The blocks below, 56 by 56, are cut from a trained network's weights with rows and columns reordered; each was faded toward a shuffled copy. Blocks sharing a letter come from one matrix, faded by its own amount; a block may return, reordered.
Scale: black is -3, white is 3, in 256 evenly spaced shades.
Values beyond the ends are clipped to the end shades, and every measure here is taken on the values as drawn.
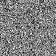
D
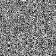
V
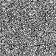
D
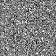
V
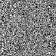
V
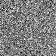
D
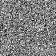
D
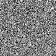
D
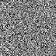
V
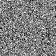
D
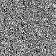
V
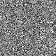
V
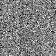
D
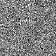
V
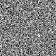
V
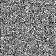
D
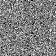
D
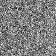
D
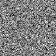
V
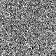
D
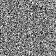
D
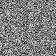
D
